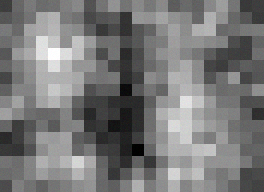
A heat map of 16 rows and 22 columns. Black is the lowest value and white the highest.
No overall slope runs across the table. Upright stripes repeat 2 times across the table. The ninth with the highest average is the top left. The histogram is bell-shaped. On average the colour sits 50% of the way up the scale.
